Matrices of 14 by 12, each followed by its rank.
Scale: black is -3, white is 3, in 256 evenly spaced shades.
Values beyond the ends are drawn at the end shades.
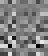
two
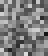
full rank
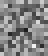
full rank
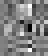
two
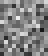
full rank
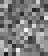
full rank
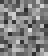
full rank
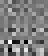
two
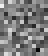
full rank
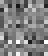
two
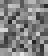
full rank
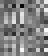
two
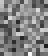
full rank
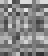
two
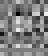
two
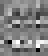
two
